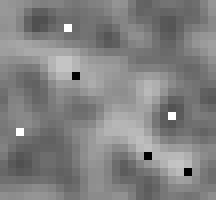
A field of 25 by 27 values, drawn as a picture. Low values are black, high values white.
Stripes: none. Roughest part: bottom right. Lone odd cells: 6, 3 higher and 3 lower than their neighbours. Histogram: heavy tails on both sides.
